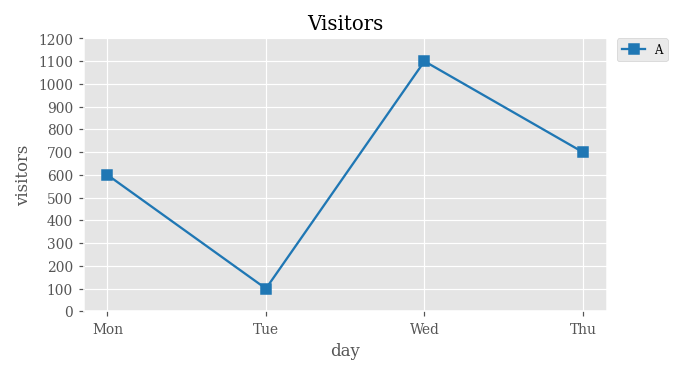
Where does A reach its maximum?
Wed
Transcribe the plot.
Title: Visitors
x-axis: day, ticks Mon Tue Wed Thu
y-axis: visitors, ticks 0 100 200 300 400 500 600 700 800 900 1000 1100 1200
Legend: A
Values:
A: 600 100 1100 700
